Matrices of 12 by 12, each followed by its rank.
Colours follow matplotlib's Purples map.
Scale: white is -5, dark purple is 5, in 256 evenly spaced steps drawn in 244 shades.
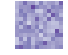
full rank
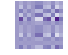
one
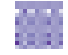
one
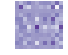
two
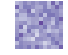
full rank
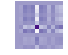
one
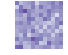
full rank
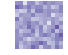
full rank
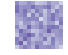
full rank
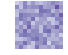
full rank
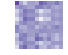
two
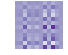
one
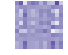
two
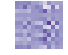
two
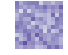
full rank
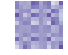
two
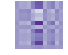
one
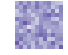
full rank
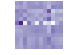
two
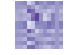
two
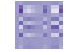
one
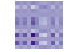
one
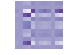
one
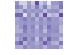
two
